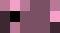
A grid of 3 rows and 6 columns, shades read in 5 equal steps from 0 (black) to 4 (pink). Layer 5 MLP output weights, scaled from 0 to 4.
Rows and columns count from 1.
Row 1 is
3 4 3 2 2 3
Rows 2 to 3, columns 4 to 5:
2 2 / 2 2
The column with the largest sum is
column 6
